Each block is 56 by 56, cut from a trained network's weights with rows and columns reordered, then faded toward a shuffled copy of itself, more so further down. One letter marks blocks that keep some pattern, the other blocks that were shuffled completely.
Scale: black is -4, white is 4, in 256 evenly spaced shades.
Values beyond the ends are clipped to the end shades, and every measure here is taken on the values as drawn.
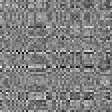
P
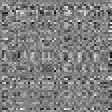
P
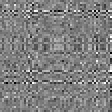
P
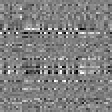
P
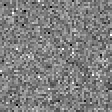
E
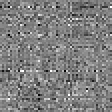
P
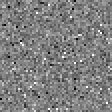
E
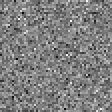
E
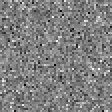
E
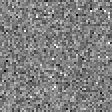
E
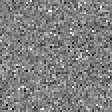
E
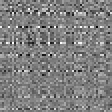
P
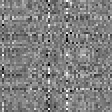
P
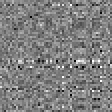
P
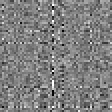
P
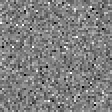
E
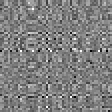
P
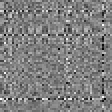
P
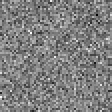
E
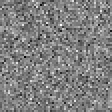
E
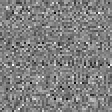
P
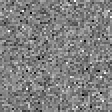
E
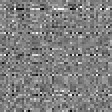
P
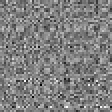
P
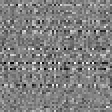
P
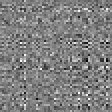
P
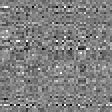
P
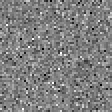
E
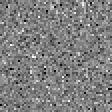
E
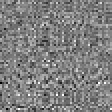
P
